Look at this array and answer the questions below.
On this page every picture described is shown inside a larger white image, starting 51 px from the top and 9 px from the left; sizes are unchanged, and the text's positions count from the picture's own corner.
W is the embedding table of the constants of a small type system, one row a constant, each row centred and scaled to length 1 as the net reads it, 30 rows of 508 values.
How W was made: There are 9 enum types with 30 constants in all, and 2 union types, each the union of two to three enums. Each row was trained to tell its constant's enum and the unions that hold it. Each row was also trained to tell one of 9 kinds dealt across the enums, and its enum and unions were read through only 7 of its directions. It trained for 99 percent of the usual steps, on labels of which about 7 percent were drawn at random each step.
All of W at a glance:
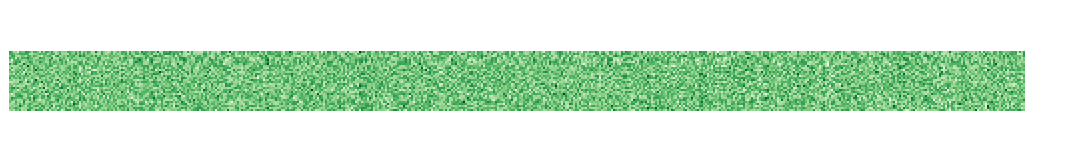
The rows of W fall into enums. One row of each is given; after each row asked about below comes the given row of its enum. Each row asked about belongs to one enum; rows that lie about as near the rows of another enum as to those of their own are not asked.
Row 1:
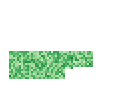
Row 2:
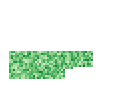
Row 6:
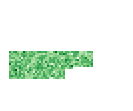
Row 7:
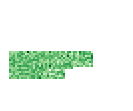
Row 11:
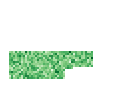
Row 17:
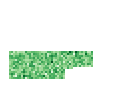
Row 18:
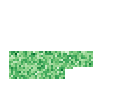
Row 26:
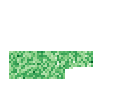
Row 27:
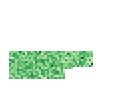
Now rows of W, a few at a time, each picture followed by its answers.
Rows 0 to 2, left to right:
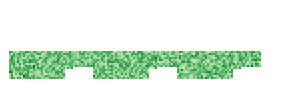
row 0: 1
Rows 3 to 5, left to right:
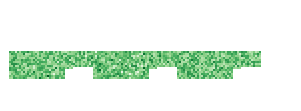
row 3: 18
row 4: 26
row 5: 26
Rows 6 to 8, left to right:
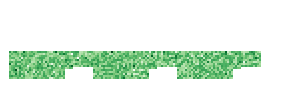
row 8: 2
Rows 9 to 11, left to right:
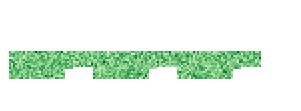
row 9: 1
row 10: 17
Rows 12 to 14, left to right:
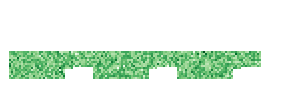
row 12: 1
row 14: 2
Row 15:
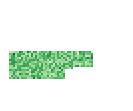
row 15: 7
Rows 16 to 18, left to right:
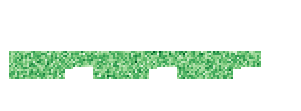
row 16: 17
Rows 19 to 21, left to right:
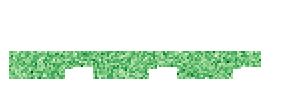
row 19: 2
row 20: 1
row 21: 26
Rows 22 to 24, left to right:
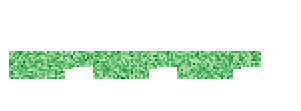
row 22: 27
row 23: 27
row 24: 2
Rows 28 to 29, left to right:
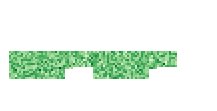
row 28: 26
